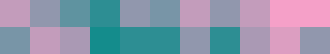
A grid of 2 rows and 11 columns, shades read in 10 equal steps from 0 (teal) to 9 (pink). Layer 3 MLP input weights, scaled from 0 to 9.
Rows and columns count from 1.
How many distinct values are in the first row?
6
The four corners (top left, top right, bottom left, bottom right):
7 9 4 5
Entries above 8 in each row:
2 0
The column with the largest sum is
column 10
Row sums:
62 44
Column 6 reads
4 1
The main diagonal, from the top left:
7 7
